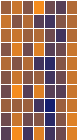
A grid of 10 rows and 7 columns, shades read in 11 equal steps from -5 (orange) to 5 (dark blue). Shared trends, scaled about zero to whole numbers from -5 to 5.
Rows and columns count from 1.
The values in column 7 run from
-4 to -2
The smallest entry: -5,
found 3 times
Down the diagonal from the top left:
-1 0 -1 -4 4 1 -3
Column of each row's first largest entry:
6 5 6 5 5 5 3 5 5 3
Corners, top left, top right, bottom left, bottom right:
-1 -2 2 -4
